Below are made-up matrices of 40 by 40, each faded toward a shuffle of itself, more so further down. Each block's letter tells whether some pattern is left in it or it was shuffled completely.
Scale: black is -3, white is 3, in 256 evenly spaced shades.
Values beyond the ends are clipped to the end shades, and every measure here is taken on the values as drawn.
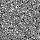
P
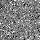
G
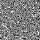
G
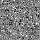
G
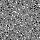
P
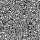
G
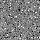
G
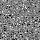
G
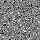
P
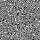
P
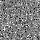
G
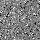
P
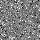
P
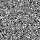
P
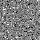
P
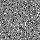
P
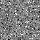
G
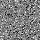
G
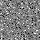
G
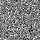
G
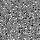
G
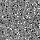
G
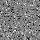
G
